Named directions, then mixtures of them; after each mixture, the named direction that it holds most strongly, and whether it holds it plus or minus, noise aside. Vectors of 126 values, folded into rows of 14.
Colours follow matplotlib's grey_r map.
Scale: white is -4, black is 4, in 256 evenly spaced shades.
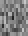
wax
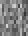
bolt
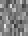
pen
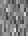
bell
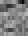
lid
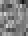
lid, plus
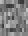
lid, plus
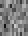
pen, minus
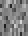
pen, minus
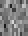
pen, minus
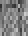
bolt, minus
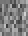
bolt, minus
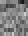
lid, plus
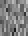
bell, minus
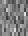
bell, plus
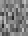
wax, plus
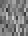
bell, minus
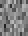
pen, minus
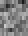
lid, plus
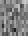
wax, plus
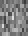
wax, minus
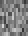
wax, minus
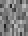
pen, minus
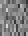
bell, plus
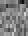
lid, plus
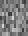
wax, minus
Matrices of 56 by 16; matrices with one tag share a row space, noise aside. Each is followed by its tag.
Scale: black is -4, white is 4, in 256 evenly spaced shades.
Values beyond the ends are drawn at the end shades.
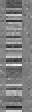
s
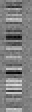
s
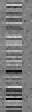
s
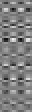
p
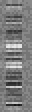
s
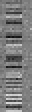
s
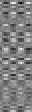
p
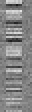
s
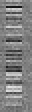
s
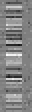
s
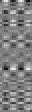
p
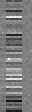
s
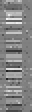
s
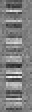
s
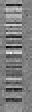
s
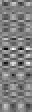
p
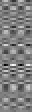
p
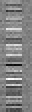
s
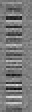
s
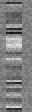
s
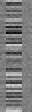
s
